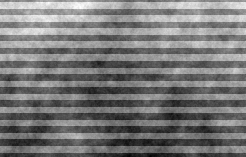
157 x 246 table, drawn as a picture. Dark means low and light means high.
Stripes: horizontal, repeating 12 times. Lone odd cells: none. Slope: up to the top. Ninth with the lowest average: bottom middle.
